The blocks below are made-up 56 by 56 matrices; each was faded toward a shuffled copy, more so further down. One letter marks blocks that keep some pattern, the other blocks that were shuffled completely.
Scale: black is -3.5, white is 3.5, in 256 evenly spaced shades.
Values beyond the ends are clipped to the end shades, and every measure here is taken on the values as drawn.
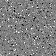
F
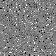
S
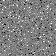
F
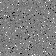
F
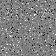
S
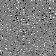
S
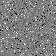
F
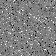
F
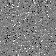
S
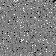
S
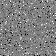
F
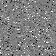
S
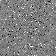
S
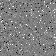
F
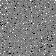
S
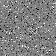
F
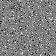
S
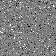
F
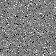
F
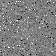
F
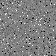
F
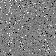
S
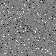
F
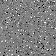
S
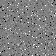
S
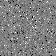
F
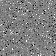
F
